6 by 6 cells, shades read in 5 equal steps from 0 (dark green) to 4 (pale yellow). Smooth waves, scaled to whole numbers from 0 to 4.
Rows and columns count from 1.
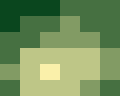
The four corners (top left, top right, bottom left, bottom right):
0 1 1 1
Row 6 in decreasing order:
3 3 3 2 1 1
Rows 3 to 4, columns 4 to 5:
2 2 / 3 3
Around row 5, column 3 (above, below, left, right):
3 3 3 3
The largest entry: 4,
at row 5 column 3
